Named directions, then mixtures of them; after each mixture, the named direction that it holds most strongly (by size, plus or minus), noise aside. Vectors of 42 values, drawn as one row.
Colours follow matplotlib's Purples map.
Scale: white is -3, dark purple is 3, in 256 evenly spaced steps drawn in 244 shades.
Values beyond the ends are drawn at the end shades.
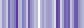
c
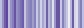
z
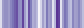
c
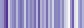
z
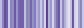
z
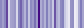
c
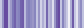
z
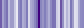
c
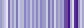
z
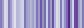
z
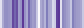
c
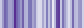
z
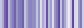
z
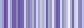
z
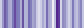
z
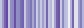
z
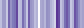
c
